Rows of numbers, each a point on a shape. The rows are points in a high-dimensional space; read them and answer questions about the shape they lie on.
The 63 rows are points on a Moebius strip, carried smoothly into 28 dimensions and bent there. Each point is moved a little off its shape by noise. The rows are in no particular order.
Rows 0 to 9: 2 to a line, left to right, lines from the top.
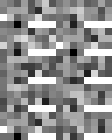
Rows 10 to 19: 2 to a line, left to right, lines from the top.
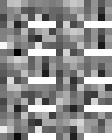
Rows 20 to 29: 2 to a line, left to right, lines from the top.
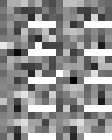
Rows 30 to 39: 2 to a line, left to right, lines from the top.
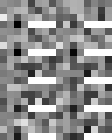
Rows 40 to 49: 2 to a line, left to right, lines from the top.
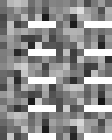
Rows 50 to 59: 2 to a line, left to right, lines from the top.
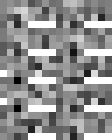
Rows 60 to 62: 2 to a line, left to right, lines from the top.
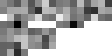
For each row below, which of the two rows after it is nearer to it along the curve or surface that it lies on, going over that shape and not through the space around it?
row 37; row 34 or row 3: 3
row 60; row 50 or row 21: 50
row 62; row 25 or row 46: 25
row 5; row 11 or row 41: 11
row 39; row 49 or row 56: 56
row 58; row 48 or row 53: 48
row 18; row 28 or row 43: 28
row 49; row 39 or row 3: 3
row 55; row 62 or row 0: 0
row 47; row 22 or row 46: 46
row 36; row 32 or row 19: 19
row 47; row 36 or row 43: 43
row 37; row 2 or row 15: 2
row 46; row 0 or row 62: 0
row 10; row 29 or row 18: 29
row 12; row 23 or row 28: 28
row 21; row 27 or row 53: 27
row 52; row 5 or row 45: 5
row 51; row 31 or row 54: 31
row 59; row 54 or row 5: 54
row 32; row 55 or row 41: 41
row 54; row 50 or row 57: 50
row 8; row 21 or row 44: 44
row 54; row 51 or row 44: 44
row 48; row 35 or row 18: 35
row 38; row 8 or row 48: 8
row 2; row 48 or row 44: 44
